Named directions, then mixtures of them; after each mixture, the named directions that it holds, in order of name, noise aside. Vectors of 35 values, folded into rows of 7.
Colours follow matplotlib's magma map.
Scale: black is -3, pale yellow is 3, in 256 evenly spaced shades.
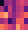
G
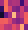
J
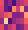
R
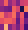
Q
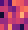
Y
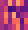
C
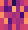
R, Y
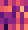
Q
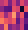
Q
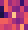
J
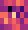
C, Q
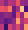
Q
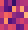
R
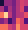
G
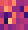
G, R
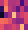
J
